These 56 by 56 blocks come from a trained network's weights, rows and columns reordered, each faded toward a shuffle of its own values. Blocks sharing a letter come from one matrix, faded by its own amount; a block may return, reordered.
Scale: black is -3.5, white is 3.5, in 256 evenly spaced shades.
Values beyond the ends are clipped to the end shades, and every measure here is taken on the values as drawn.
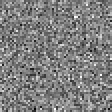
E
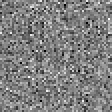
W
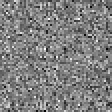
W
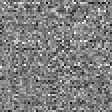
W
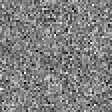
E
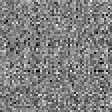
W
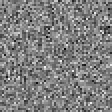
E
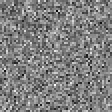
E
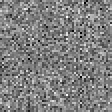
E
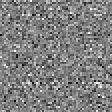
W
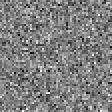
E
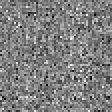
W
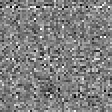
W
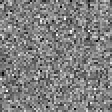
E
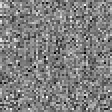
W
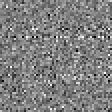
W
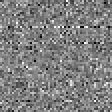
W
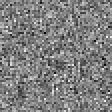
E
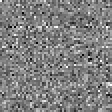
W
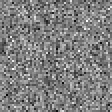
E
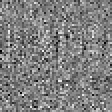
W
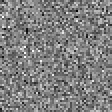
E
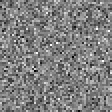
E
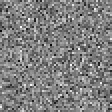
E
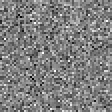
E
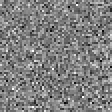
E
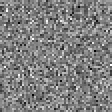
E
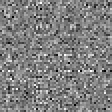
W
